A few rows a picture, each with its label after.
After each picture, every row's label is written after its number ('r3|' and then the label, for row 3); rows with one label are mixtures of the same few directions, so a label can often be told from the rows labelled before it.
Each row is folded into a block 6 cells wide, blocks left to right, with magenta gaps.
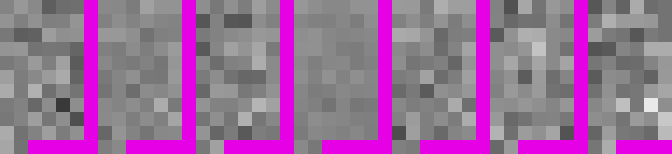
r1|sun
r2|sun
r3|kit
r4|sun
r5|sun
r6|sun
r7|sun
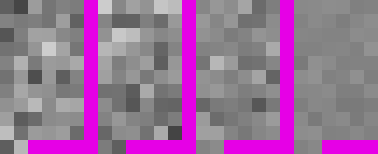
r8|sun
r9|sun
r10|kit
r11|kit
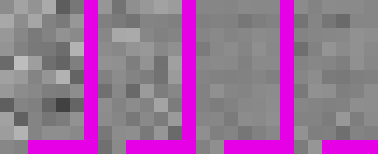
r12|kit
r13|sun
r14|kit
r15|kit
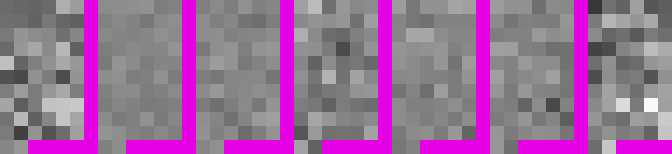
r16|kit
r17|kit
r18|kit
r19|sun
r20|sun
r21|sun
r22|sun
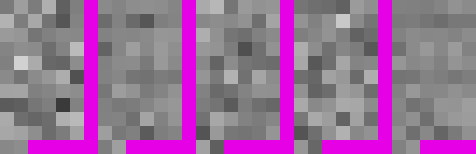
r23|kit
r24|kit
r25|sun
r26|kit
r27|kit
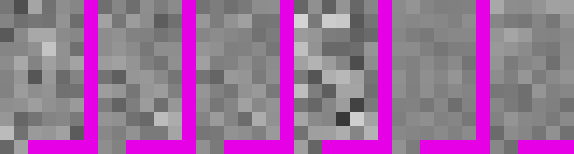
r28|sun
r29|kit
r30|kit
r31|kit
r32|sun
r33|sun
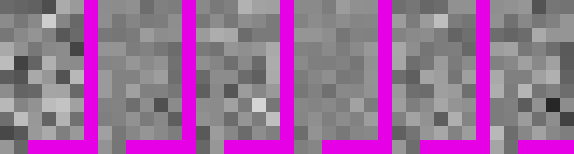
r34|kit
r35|sun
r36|sun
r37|sun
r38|kit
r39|sun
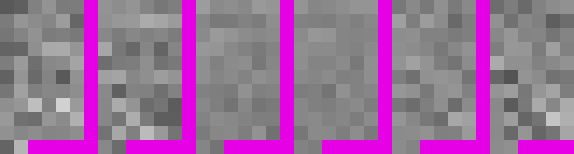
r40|sun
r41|kit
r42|sun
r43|sun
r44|kit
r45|kit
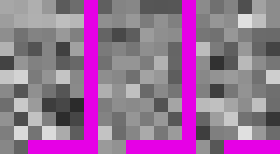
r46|kit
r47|sun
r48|kit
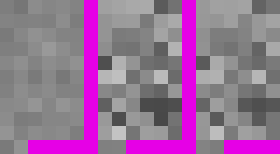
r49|sun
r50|kit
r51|kit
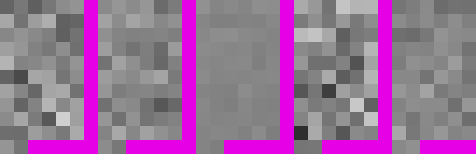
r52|kit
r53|kit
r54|sun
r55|sun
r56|sun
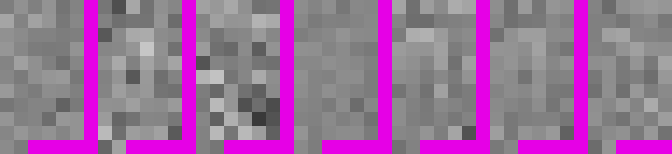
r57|kit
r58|sun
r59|kit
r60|sun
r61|sun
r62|sun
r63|sun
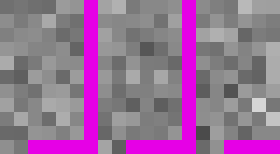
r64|kit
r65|sun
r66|sun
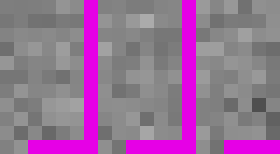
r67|kit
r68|kit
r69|sun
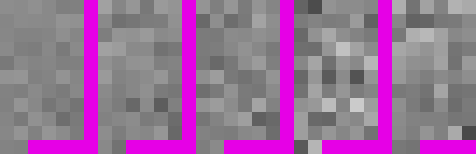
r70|kit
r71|sun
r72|kit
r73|sun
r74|sun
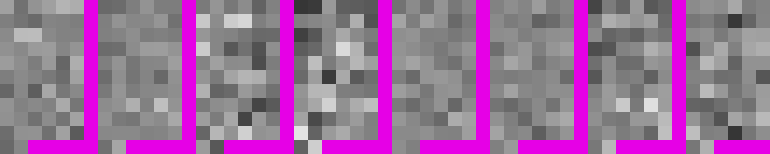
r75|sun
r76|sun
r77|kit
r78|sun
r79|kit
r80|kit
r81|sun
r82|kit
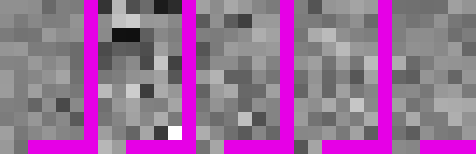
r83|sun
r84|sun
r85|kit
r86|sun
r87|kit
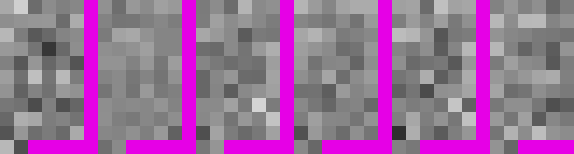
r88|sun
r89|sun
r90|sun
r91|sun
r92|sun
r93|kit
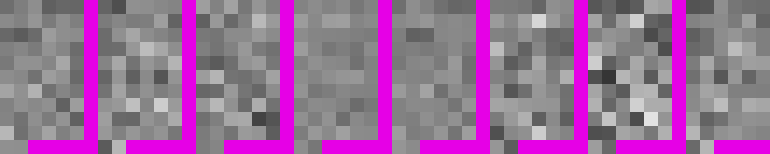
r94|sun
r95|sun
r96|kit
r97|kit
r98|sun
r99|kit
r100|kit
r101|sun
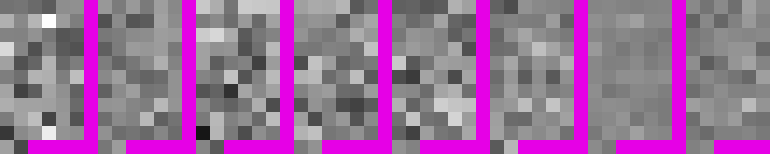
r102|kit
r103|kit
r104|sun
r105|kit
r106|kit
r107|sun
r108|kit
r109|kit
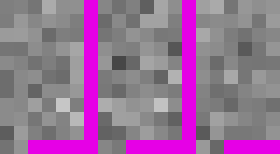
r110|sun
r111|kit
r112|sun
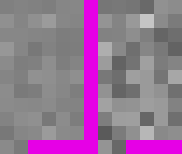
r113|kit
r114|kit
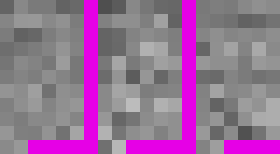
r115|sun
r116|sun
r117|kit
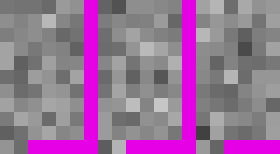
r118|kit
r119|sun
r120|sun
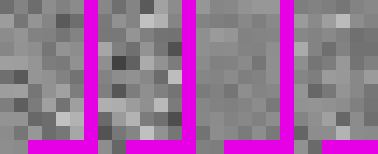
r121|kit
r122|kit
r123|sun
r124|kit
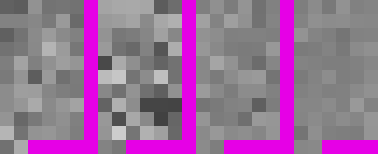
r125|sun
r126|kit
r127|kit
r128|sun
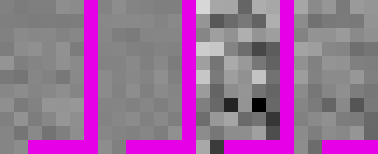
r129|kit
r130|sun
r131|sun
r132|sun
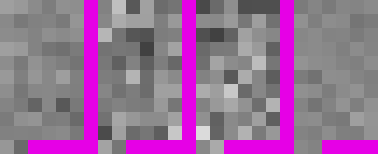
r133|sun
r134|sun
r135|sun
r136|kit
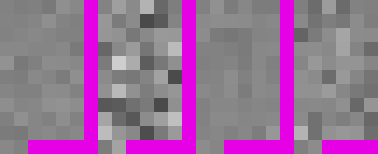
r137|kit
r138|kit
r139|sun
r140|sun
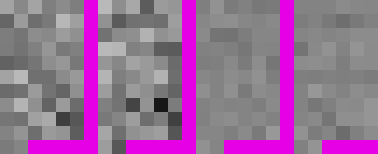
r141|kit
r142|sun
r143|sun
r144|kit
